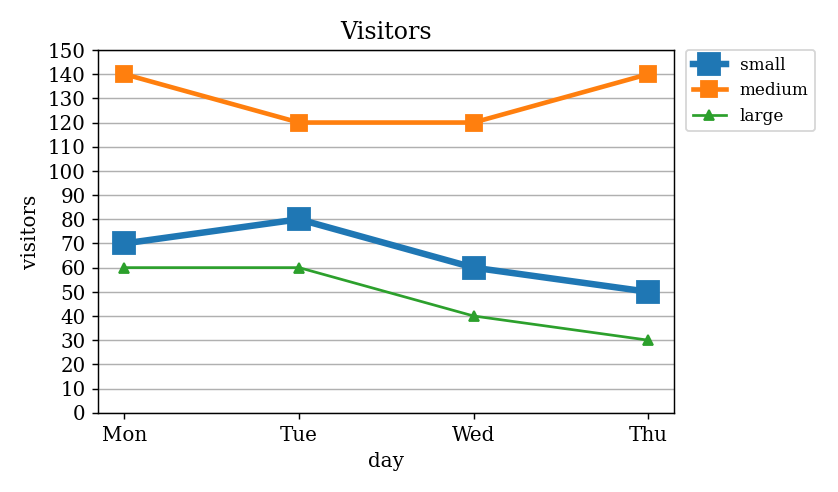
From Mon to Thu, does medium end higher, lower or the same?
the same
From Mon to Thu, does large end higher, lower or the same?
lower
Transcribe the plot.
Title: Visitors
x-axis: day, ticks Mon Tue Wed Thu
y-axis: visitors, ticks 0 10 20 30 40 50 60 70 80 90 100 110 120 130 140 150
Legend: small, medium, large
Values:
small: 70 80 60 50
medium: 140 120 120 140
large: 60 60 40 30
